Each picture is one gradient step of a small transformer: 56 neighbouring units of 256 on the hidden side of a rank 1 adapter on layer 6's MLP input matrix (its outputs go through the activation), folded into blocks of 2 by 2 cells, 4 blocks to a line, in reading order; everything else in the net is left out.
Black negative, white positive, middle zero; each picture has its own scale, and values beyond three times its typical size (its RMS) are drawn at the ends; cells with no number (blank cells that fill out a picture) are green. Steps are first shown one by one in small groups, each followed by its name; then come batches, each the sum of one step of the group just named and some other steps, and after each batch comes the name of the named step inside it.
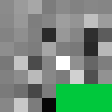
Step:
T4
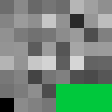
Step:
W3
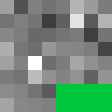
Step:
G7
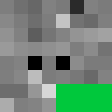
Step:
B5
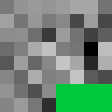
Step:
T4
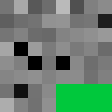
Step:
B5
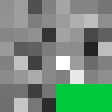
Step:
T4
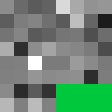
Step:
G7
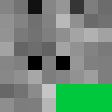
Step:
B5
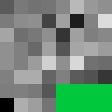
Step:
W3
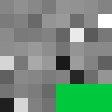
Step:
W3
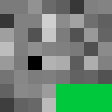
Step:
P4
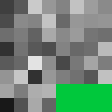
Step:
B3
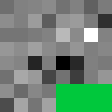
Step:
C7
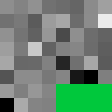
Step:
P4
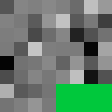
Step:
P4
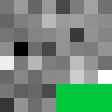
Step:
B3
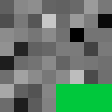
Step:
P4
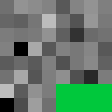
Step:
B3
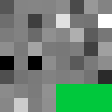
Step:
P4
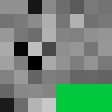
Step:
P4
